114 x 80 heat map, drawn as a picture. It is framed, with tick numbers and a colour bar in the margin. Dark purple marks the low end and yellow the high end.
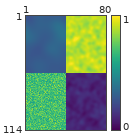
The table splits into 2 rows of 2 panels. Panel 1,1: low, smooth, faint in contrast. Panel 1,2: very high, blotchy, faint in contrast. Panel 2,1: high, fine-grained. Panel 2,2: very low, blotchy, faint in contrast.
